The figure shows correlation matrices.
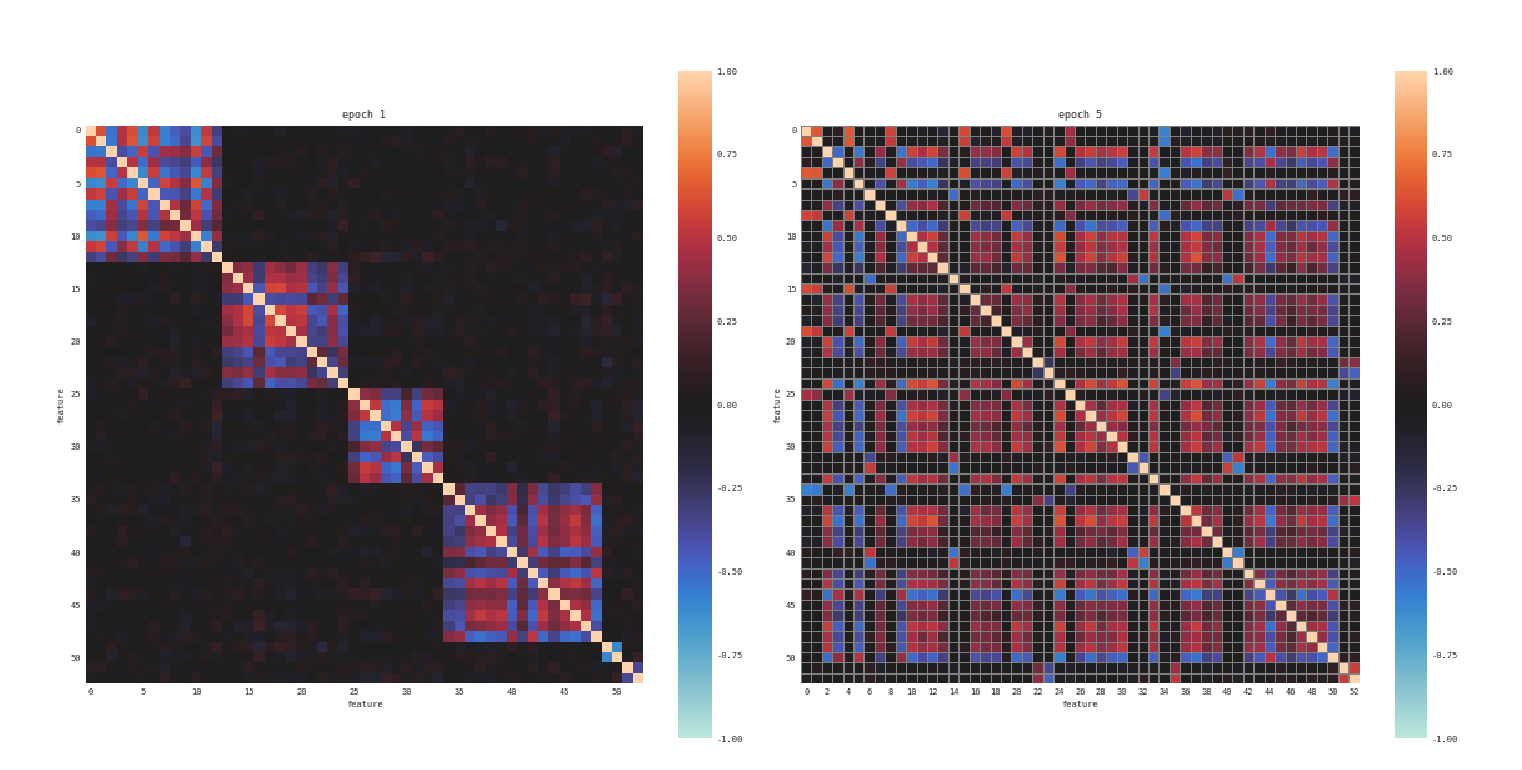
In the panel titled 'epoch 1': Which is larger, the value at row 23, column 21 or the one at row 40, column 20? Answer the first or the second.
the second
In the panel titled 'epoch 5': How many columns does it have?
53
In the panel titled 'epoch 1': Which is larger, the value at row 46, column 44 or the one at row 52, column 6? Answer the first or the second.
the first
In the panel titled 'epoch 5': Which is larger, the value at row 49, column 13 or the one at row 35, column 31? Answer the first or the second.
the first
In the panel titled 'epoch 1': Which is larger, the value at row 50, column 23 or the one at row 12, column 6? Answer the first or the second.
the first
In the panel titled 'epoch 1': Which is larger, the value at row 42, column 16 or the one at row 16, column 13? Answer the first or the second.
the first
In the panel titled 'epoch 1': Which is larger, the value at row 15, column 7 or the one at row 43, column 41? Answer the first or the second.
the second
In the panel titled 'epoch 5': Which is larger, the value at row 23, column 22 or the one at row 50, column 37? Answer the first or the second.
the first
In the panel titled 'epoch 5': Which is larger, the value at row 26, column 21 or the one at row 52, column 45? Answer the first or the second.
the first
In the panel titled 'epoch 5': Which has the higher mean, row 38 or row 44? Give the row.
38
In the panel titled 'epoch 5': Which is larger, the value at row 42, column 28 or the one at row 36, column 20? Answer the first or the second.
the second
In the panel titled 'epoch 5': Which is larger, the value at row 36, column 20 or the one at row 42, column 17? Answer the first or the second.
the first
